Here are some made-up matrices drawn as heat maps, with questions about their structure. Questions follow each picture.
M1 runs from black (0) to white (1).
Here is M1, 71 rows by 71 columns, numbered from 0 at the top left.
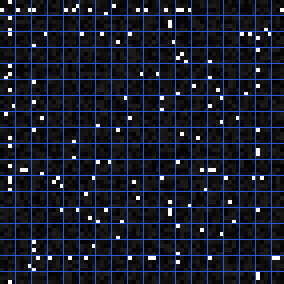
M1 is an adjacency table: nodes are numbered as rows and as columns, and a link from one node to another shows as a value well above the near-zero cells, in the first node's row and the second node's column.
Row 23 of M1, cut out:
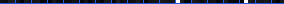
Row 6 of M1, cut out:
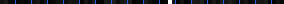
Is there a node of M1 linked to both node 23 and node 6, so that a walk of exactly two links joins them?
no
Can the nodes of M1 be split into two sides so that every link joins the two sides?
yes
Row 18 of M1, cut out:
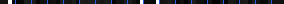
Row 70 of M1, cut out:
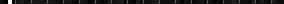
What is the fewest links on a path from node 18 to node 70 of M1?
2
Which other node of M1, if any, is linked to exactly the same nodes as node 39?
node 35
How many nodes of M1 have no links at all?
0
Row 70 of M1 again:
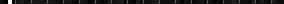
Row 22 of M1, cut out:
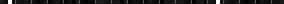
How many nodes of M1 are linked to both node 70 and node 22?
1
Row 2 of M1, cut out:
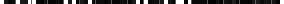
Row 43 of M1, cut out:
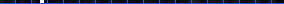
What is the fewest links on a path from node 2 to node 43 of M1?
5
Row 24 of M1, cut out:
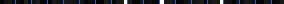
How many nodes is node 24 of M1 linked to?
3
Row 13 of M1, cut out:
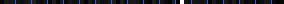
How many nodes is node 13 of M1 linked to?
1
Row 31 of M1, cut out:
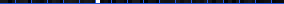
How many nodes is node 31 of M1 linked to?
1
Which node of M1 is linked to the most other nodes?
node 2
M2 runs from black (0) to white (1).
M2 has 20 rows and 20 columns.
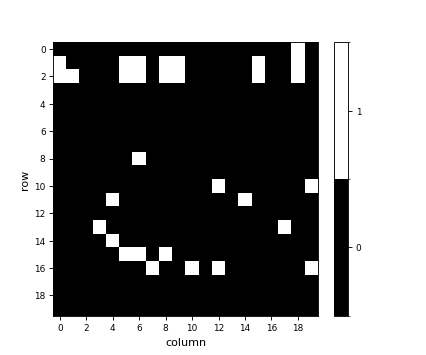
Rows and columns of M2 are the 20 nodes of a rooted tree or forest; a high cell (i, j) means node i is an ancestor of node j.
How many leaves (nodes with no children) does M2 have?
10
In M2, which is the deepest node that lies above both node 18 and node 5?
1
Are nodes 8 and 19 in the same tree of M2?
no
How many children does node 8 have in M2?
1
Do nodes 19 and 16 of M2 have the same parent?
no
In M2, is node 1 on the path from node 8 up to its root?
yes
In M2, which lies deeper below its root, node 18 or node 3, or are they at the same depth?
node 18
